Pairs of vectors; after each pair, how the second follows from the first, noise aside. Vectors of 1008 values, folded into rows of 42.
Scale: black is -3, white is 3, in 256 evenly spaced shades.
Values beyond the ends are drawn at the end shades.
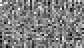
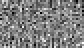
reversed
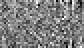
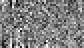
reversed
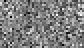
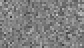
shrunk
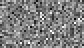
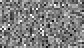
reversed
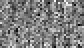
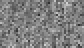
shrunk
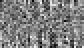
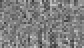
shrunk
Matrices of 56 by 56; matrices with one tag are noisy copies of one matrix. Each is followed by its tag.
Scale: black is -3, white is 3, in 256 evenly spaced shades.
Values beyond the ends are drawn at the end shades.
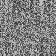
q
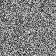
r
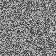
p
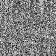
q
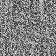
q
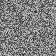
r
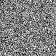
r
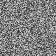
p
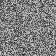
r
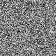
p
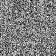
q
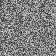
r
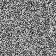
p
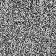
q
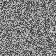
p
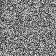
r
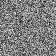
r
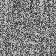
q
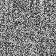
q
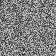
r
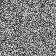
r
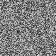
p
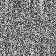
q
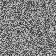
p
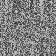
q
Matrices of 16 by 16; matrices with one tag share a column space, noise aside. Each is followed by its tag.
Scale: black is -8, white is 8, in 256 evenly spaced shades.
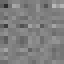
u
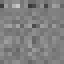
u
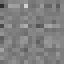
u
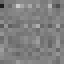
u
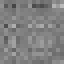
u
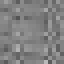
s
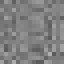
s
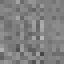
s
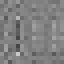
s
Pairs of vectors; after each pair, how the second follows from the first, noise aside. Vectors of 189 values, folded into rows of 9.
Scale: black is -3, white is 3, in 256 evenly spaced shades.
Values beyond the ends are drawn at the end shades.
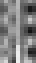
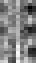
copied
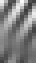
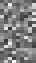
shuffled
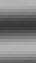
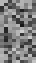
shuffled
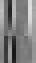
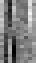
copied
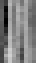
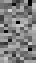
shuffled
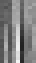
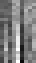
copied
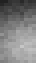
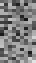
shuffled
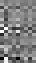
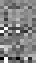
copied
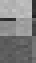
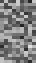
shuffled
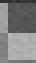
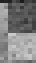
copied
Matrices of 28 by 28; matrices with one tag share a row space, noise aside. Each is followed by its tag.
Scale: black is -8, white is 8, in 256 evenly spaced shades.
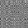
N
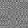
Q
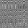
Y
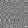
N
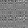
Y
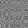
N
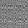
Y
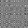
N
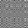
N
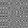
Q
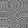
Q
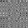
Q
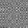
Q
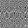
N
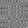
Q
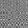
Q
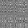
Y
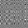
N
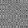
Q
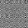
N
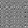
N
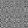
N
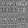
Y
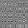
Y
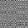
Y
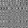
Q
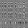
Y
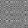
N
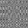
Q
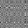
N
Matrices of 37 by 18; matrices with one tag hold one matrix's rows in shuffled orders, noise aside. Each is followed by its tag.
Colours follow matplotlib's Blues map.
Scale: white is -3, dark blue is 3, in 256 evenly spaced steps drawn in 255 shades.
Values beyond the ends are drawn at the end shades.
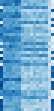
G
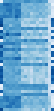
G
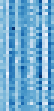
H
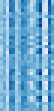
H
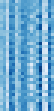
H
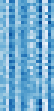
H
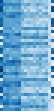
G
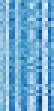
H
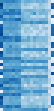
G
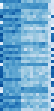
G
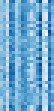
H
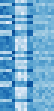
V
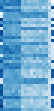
G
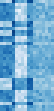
V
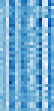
H
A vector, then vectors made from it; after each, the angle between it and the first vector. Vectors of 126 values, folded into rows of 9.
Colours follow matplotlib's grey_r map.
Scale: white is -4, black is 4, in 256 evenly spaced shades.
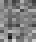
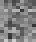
nearly parallel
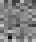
nearly parallel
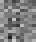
nearly parallel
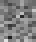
partly aligned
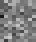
partly opposed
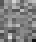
nearly opposite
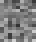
nearly parallel
